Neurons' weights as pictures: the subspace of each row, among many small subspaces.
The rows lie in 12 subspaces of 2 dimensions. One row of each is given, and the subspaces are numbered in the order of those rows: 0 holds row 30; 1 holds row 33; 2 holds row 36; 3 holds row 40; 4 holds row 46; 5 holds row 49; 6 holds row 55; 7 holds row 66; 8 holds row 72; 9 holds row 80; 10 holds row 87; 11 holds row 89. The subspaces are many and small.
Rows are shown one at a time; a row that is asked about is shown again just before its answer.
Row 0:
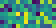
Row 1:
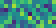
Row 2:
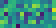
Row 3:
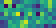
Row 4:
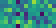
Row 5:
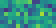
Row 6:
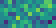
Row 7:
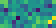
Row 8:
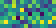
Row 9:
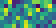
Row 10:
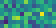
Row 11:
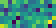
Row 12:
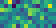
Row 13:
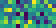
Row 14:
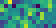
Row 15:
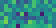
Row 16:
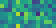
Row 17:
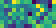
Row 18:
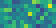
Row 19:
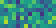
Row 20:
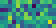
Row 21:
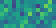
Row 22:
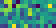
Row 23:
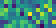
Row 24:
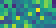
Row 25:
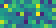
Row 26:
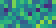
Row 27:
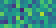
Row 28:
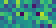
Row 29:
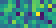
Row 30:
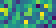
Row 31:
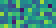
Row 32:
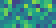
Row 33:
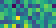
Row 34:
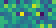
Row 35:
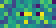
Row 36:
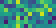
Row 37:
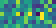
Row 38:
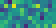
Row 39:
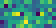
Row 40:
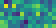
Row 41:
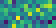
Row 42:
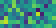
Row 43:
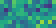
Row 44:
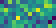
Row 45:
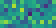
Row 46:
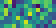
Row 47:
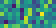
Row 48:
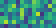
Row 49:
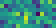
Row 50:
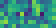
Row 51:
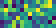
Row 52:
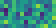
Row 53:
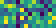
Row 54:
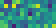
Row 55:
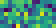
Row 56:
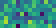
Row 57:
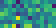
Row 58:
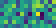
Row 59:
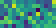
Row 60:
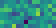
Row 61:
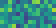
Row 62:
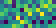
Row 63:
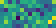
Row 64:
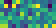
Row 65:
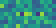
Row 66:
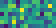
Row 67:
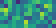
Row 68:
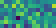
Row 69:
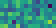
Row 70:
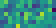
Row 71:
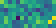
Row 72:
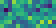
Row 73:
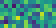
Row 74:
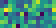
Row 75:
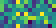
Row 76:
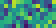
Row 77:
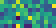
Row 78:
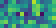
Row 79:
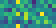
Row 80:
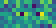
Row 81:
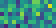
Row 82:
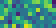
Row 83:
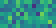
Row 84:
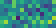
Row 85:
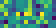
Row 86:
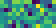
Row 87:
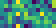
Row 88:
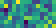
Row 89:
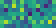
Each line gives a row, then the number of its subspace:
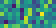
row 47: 11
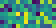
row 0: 5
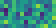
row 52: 0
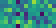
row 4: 10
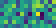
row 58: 8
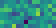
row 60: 3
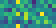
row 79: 10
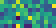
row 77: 1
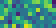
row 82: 10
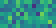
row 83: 9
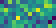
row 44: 2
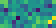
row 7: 2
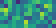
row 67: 0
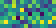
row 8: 7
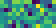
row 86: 6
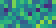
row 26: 8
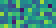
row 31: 7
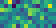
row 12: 5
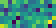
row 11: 2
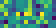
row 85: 0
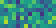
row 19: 2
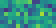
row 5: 6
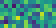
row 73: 1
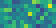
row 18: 6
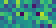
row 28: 9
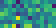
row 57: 1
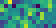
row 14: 5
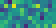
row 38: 5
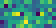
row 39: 3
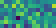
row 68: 1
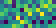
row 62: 7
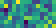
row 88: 0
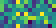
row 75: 1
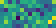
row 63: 2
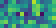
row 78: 0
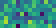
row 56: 1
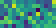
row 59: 10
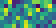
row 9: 4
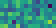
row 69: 11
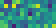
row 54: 3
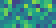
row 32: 4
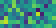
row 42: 10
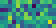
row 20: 9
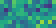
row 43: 8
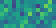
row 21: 8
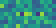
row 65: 4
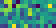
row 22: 3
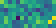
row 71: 2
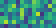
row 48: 11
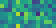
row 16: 4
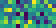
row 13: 10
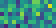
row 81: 11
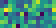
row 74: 6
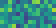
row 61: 5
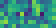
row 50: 0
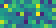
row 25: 5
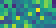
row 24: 10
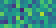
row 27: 7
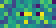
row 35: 4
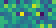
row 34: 9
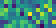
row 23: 9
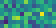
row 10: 1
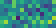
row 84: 7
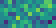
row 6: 7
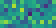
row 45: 11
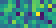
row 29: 8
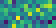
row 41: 7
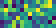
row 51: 11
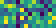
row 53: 2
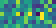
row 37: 8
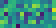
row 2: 6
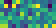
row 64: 3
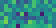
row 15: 1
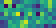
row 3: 3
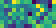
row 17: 6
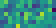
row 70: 6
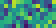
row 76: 4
